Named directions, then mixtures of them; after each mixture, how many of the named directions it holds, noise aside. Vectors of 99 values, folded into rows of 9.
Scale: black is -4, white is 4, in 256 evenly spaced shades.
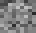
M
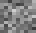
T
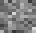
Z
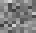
two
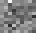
three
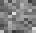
one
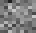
two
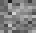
three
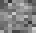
two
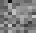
three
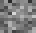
two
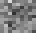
two
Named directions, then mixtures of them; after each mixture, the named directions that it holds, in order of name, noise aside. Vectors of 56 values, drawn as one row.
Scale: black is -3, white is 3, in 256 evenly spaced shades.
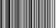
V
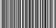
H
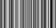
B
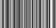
B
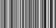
B, H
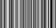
B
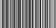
B, H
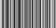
B, H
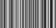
B, H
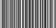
H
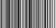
H, V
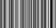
B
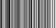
V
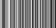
H, V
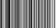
V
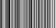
V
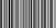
B, V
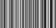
B, H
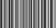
B, V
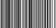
H, V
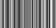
B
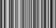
B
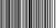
H, V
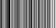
V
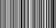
H, V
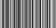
B, H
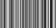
B, H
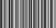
B, V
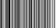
V
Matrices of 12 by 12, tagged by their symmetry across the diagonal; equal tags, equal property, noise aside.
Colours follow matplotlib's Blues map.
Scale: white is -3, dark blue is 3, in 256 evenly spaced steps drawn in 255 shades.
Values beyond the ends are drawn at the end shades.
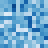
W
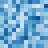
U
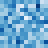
U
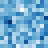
W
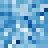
W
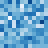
U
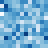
U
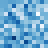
W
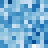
U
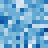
W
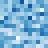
U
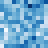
W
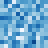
U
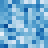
U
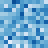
U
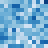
U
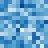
U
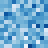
W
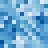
W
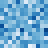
W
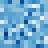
W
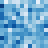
W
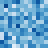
U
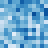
W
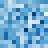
U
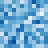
W
